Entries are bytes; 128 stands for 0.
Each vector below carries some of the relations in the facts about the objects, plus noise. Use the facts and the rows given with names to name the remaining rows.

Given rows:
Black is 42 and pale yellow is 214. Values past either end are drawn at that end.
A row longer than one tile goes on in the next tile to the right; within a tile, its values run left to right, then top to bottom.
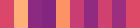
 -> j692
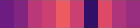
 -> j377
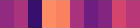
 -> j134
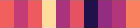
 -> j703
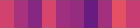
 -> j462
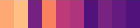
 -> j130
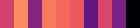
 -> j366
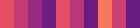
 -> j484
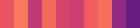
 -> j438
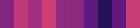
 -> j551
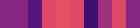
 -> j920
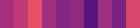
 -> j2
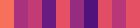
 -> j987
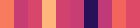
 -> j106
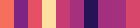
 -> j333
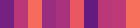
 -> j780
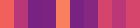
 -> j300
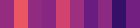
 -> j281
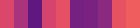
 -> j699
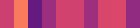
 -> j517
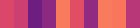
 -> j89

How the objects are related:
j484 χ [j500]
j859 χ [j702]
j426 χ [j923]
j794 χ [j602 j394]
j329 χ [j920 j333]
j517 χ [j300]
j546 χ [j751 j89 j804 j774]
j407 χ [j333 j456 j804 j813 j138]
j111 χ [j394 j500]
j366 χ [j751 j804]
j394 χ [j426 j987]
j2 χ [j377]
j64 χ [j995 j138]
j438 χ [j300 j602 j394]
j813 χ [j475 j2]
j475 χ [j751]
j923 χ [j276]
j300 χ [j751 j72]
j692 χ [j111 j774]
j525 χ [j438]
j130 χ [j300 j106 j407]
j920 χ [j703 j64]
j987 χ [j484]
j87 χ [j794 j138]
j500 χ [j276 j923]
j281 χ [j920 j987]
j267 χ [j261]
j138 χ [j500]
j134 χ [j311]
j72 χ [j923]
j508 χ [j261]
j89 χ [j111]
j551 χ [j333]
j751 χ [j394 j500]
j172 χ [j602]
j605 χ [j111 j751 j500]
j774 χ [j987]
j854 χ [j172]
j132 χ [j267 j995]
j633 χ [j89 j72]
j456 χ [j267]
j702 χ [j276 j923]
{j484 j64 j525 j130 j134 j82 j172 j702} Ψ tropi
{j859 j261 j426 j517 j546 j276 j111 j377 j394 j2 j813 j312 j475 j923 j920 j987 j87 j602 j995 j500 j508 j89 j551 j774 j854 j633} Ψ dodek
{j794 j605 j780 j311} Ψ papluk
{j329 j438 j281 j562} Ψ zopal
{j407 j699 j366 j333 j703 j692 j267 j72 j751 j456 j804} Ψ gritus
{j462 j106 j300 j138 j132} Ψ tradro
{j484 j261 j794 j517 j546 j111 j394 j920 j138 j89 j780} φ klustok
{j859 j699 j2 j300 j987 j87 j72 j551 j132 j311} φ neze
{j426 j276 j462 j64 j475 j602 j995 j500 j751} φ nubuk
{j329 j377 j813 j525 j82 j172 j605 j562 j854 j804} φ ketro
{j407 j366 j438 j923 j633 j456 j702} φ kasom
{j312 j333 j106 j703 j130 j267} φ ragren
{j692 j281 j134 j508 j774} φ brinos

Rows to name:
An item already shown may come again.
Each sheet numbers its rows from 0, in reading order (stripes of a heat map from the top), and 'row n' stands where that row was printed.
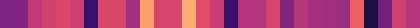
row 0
j377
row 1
j106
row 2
j64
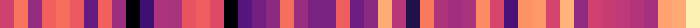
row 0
j366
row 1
j508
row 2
j111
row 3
j500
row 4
j276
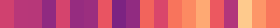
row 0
j172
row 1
j923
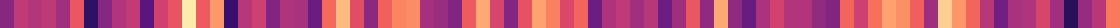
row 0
j64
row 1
j456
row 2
j804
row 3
j804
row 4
j87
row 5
j546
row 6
j923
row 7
j311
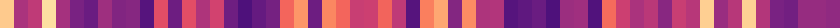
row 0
j312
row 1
j329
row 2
j633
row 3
j130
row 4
j813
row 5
j312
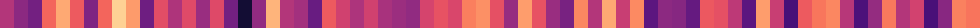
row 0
j804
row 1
j132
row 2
j813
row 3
j702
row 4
j407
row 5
j72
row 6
j995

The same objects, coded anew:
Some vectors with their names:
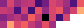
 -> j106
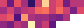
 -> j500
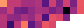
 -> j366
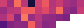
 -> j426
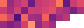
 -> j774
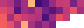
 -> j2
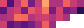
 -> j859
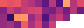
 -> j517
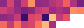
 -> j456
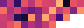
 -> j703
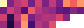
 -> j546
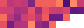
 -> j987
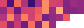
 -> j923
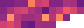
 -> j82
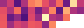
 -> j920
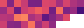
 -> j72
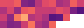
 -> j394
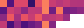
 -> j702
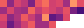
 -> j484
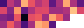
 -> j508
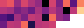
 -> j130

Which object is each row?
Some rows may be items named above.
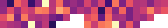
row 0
j276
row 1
j804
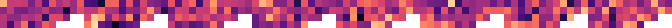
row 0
j366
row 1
j311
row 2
j702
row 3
j438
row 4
j132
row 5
j377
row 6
j333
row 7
j508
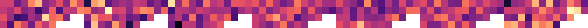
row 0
j329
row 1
j602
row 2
j605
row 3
j72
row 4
j813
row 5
j72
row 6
j261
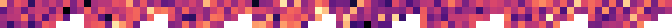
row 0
j633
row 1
j995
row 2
j64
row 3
j261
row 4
j134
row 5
j551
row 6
j920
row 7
j281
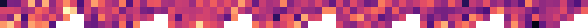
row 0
j261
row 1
j87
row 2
j138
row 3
j456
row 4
j72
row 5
j407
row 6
j312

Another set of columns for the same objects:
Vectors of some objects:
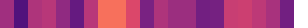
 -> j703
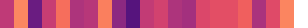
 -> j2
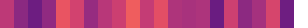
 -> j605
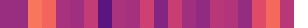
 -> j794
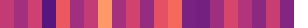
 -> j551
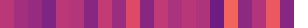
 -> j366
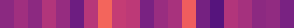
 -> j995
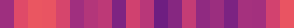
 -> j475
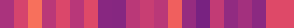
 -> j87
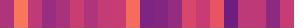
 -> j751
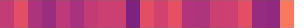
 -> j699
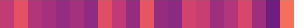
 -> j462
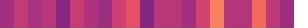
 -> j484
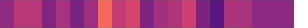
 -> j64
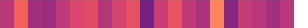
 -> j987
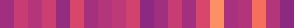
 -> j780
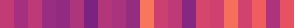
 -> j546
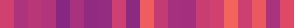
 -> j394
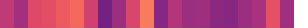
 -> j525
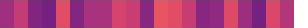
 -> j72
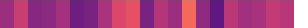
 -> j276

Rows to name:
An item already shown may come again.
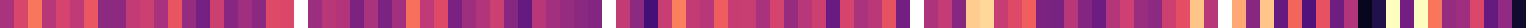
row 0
j87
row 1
j64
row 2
j813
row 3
j377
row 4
j311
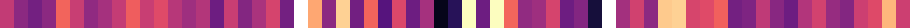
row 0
j605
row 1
j311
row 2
j377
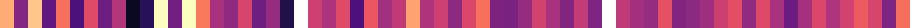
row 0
j311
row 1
j551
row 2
j106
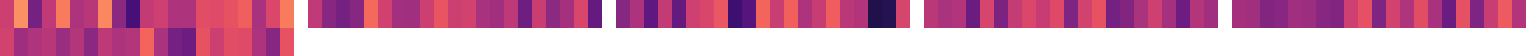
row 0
j2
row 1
j605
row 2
j508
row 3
j281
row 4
j702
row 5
j130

